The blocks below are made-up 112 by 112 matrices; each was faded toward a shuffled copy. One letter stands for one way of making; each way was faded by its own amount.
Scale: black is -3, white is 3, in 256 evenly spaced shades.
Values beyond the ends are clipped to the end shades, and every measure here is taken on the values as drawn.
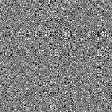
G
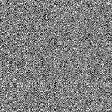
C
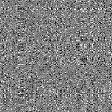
G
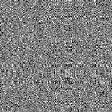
G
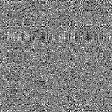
G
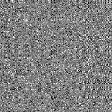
G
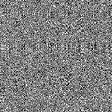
C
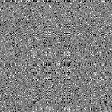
G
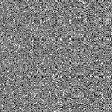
G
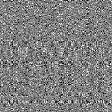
G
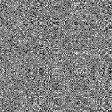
G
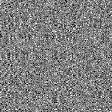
C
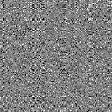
G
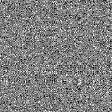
C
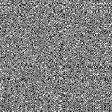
C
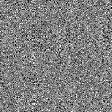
C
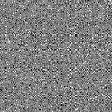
G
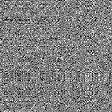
G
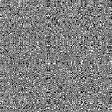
G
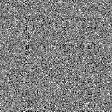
C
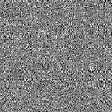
G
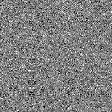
C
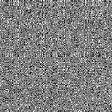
G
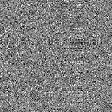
C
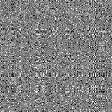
G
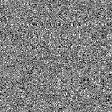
C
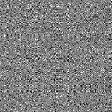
G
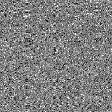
C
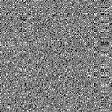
G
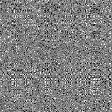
G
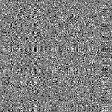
G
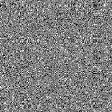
C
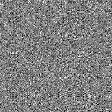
C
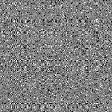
G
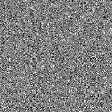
C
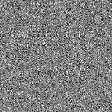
C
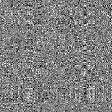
G
